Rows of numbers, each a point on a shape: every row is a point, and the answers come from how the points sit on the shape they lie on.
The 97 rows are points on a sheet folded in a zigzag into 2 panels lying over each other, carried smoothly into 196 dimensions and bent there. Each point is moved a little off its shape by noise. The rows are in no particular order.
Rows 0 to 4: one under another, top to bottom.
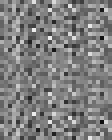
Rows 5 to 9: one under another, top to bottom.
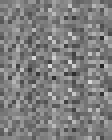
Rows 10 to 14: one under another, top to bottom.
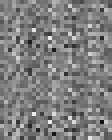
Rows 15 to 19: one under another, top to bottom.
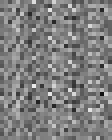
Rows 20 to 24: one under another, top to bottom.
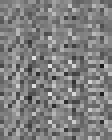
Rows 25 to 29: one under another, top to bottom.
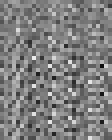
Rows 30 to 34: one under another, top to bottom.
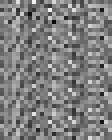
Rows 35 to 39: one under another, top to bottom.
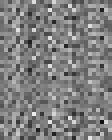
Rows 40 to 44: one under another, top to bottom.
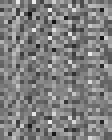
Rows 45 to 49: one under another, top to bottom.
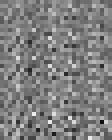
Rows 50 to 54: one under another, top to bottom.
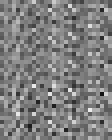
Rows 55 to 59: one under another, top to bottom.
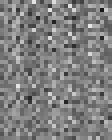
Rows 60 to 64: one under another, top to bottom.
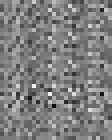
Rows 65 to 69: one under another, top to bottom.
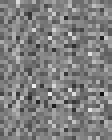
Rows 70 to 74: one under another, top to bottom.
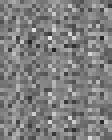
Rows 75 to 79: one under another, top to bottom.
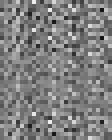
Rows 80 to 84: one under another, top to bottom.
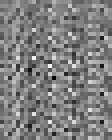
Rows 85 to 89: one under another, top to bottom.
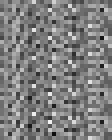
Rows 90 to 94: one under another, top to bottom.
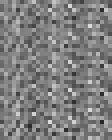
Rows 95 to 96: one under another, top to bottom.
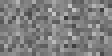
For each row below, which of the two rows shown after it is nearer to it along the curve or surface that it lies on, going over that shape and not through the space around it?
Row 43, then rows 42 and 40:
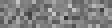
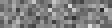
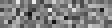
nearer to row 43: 40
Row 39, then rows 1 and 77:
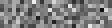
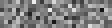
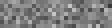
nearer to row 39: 1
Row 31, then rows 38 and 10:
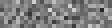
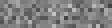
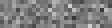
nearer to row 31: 38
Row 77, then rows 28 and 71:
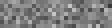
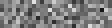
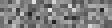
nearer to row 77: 28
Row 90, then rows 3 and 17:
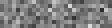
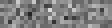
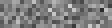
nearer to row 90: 3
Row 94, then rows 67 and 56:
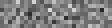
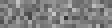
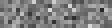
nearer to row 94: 67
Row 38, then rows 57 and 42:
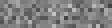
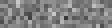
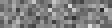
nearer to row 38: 57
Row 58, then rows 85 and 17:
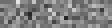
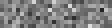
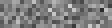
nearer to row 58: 17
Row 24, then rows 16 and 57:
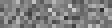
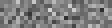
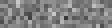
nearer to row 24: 16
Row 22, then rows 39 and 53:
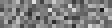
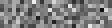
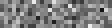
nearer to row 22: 39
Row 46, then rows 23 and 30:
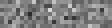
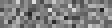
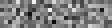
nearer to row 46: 30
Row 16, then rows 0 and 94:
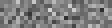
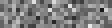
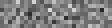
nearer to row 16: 94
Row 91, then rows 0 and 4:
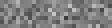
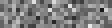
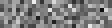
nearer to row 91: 4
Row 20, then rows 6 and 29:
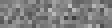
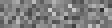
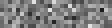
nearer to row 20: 29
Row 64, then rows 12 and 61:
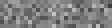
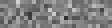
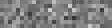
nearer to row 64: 12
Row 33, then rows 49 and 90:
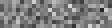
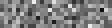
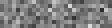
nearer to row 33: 49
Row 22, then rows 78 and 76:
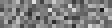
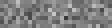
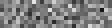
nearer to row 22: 76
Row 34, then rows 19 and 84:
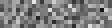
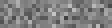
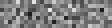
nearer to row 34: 84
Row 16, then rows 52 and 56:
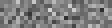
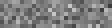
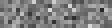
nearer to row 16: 52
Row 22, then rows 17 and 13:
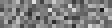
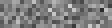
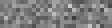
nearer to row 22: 17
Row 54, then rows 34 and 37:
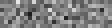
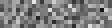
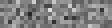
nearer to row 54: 34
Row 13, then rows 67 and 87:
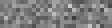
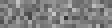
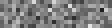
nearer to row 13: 87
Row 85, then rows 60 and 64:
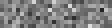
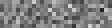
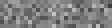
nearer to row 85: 60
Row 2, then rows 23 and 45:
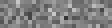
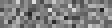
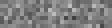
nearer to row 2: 23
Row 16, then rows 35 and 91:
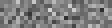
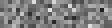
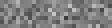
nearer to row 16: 91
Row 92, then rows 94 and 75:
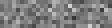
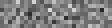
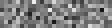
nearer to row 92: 75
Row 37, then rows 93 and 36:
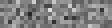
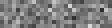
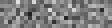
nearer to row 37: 93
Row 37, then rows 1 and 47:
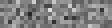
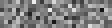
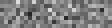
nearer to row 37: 1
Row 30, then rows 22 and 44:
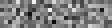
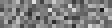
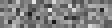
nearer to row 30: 44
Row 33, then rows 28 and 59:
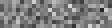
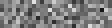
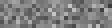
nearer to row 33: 28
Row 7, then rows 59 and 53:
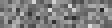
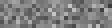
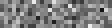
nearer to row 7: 53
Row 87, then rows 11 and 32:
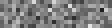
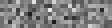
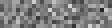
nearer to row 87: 11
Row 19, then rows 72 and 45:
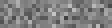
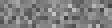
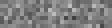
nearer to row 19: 72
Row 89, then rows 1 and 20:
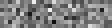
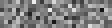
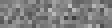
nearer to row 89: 1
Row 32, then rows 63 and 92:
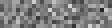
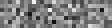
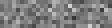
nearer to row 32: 63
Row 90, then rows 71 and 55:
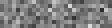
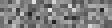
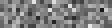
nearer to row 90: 55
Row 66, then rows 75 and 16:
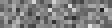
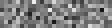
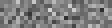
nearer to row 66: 75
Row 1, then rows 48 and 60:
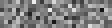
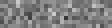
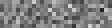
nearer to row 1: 60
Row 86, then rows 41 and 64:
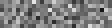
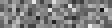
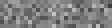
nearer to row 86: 41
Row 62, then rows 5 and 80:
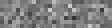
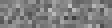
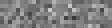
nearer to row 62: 80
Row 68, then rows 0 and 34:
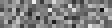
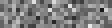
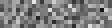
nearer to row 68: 34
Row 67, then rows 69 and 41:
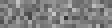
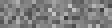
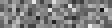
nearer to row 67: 69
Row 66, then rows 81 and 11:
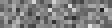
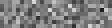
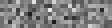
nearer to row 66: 11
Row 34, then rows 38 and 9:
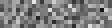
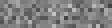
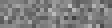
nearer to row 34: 38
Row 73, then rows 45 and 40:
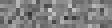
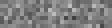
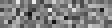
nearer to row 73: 45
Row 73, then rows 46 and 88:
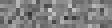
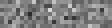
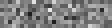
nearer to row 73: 46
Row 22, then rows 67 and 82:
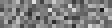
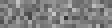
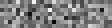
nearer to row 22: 82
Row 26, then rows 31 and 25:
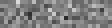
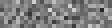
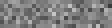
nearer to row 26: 31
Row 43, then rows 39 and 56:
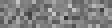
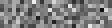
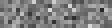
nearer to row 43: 39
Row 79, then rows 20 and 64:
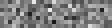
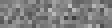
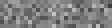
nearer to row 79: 20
